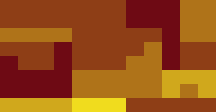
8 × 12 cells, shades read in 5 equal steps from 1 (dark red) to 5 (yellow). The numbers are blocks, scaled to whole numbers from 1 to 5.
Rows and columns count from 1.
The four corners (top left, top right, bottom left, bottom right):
2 3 4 2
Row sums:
23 23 29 23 23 31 30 41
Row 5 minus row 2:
-1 0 0 -1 0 0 0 2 2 0 -1 -1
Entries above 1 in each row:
9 9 11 10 9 8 8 12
